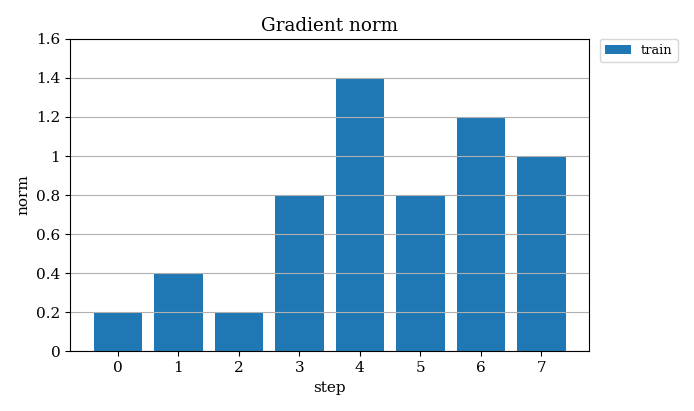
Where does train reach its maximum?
4
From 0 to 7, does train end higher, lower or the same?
higher
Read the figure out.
Title: Gradient norm
x-axis: step, ticks 0 1 2 3 4 5 6 7
y-axis: norm, ticks 0 0.2 0.4 0.6 0.8 1 1.2 1.4 1.6
Legend: train
Values:
train: 0.2 0.4 0.2 0.8 1.4 0.8 1.2 1
